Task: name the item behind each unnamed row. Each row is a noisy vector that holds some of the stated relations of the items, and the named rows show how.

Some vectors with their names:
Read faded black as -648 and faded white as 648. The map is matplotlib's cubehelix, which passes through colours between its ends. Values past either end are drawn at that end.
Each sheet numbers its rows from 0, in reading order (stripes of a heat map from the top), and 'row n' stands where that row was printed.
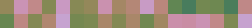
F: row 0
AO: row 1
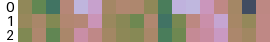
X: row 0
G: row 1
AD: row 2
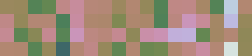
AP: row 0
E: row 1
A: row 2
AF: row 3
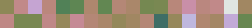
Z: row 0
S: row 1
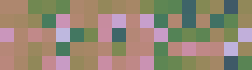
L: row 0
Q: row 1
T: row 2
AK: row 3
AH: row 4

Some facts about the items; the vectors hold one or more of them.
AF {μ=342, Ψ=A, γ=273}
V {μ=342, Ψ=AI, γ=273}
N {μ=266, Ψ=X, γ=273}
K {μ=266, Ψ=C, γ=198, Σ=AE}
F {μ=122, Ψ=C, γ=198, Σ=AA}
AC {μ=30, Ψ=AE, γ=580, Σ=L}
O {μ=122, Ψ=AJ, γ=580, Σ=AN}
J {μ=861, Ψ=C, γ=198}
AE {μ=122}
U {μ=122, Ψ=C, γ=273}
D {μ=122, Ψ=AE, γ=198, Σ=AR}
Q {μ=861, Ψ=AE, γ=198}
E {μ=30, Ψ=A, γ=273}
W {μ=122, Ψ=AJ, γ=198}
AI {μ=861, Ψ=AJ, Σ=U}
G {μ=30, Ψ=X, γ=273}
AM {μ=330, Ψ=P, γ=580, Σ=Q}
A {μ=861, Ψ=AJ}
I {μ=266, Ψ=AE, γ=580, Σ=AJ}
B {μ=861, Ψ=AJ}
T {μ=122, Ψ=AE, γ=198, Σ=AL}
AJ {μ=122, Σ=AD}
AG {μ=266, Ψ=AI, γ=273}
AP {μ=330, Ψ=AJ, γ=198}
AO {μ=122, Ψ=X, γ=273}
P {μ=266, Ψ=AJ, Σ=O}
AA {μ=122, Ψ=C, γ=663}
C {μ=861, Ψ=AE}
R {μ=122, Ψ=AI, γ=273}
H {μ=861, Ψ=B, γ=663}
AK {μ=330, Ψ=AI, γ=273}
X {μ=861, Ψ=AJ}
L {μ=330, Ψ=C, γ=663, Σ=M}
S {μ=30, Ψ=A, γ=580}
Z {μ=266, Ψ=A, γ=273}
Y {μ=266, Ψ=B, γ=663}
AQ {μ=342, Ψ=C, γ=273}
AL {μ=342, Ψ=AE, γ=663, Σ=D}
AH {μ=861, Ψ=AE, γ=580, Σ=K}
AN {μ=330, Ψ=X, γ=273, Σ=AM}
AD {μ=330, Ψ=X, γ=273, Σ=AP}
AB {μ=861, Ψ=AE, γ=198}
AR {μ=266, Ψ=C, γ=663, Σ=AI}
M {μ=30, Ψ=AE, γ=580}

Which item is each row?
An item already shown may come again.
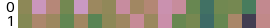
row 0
F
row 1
AA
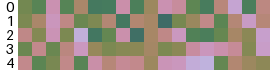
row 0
U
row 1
Y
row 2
D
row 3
AO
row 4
A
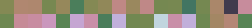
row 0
AA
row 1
P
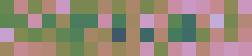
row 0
AO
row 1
U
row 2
AL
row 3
R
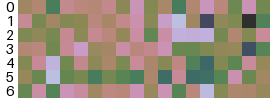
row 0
AM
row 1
C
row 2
AJ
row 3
AH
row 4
K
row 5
AR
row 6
O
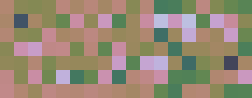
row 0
M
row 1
AI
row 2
S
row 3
I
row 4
AE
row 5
D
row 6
AC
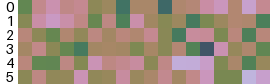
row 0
N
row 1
I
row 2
H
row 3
AQ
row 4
B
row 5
W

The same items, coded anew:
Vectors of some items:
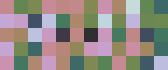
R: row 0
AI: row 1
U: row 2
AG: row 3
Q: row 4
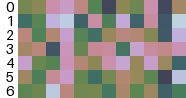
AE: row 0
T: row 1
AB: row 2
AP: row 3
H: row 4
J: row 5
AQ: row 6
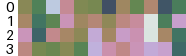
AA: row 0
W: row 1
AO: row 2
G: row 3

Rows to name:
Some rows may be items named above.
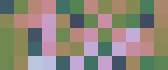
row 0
AC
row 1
C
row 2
S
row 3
AM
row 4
AL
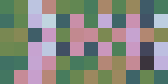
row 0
AQ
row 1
T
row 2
S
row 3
D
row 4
F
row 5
L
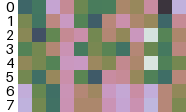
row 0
F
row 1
AH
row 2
O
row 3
M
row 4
AJ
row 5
I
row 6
X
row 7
X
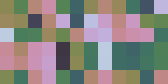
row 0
K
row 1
P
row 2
N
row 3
AR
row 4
AR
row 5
AH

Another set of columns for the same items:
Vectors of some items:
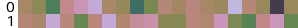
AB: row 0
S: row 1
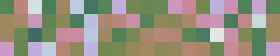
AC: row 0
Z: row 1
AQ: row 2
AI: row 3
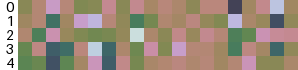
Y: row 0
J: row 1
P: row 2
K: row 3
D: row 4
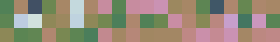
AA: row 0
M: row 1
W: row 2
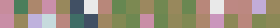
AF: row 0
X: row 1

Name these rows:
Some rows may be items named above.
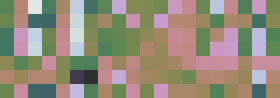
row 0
AC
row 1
K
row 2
L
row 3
L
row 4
W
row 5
AO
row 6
K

